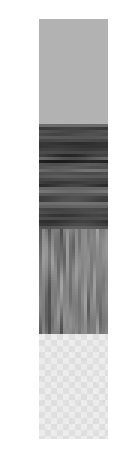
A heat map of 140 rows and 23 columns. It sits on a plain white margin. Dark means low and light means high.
It is made of 4 by 1 panels. Panel 1,1: high, flat. Panel 2,1: low, streaked across. Panel 3,1: middling, streaked downward. Panel 4,1: very high, checkered, faint in contrast.
